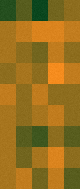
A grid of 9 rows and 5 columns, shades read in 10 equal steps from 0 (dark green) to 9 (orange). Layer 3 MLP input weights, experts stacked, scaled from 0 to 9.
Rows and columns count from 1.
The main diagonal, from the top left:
1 7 4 9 5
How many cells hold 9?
1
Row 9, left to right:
6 7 4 7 3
